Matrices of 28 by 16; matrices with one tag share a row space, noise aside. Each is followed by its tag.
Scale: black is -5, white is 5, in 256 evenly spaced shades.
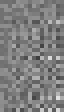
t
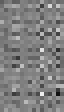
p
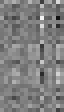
p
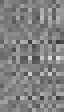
t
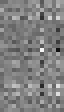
p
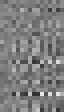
t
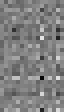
p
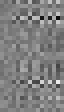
t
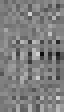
t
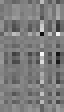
p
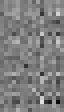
p
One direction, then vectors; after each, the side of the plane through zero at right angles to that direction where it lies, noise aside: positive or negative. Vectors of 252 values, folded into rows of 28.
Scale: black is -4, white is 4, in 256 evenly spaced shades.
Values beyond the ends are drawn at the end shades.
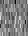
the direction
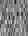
positive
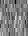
positive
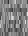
negative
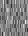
negative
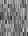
negative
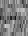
negative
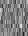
positive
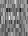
negative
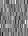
negative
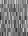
negative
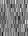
negative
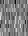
positive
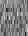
negative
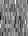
negative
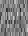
negative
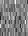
negative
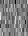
positive
